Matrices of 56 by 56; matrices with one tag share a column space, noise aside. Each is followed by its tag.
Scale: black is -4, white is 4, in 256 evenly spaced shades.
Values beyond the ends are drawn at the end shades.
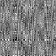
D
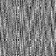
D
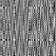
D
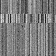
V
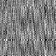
D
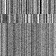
V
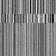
V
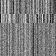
V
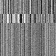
V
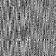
D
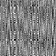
D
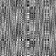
D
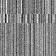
V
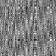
D
